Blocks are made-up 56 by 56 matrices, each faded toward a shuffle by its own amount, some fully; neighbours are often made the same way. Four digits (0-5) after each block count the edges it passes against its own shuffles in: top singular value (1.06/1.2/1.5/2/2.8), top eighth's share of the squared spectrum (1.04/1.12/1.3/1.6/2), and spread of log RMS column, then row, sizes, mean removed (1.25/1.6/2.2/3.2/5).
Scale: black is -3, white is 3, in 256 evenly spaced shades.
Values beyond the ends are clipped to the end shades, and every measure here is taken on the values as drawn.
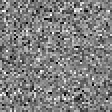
3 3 1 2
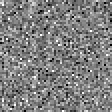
1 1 0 0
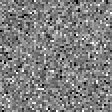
0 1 0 0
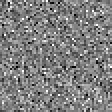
1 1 0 0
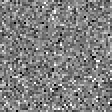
1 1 0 0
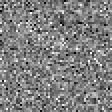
2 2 0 1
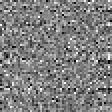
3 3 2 2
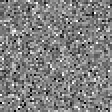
1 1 0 0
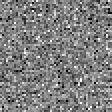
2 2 0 0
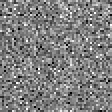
3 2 1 1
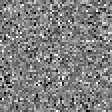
3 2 1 1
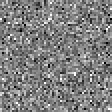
3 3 1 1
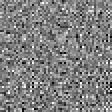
4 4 2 2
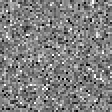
0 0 0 0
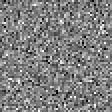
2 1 0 0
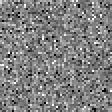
0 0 0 0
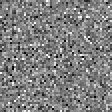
0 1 0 0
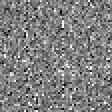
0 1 2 0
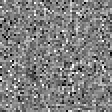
0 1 2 0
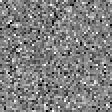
0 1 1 0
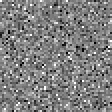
0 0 0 0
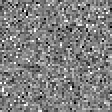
0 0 0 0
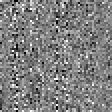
1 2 3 0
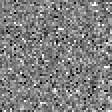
0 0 1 0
